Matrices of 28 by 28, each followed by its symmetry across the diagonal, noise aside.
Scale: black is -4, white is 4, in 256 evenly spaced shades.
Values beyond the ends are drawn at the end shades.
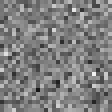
neither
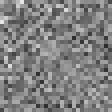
symmetric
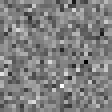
antisymmetric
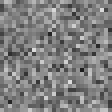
antisymmetric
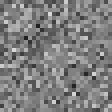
symmetric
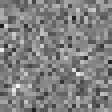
neither
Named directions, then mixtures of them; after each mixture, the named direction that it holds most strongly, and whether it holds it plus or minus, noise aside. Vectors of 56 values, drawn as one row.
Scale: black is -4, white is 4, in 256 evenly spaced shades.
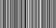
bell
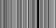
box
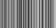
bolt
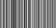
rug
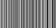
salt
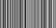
salt, minus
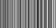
salt, minus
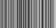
bolt, plus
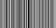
bolt, plus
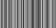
salt, plus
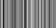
rug, plus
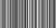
bell, plus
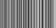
bolt, plus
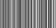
salt, minus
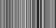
bolt, minus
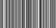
bell, minus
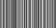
rug, plus
